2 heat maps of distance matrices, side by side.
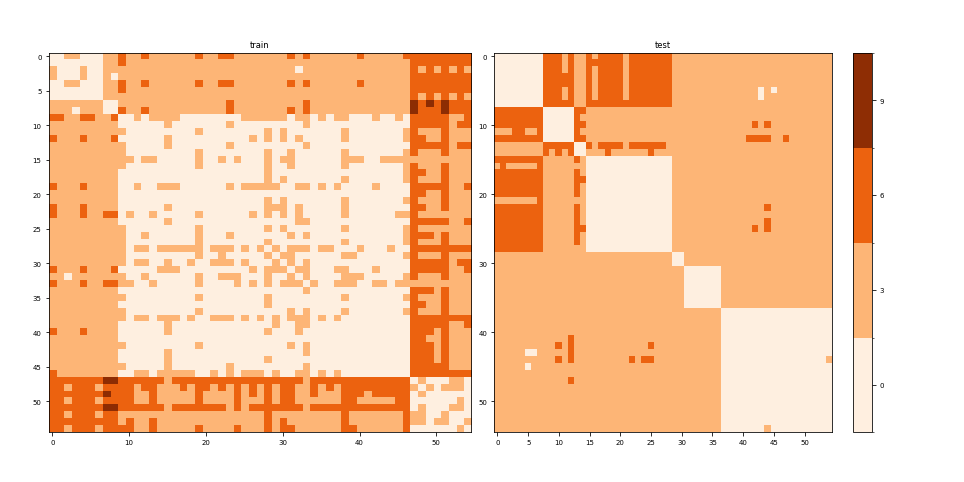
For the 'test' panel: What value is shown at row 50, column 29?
3
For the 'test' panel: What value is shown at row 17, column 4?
6
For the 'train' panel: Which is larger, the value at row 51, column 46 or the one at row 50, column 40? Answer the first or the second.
the first
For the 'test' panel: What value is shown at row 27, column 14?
3
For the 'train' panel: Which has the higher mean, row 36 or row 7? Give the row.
7
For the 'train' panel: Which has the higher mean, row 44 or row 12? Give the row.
12
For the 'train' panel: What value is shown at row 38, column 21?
3
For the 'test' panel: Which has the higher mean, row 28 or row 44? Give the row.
28
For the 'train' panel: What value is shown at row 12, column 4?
6
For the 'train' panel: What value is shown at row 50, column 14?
3
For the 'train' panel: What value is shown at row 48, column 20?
6
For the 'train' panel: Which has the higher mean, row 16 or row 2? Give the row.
2
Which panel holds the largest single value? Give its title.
train
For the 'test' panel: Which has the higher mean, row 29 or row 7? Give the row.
7
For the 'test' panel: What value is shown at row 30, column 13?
3
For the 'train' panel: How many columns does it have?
55
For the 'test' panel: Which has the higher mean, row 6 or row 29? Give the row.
6
